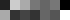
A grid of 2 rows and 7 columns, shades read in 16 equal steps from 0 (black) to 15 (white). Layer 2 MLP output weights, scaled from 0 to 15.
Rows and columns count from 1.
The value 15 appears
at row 2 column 7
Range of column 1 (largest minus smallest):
8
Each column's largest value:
10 12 10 7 6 7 15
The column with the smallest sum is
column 4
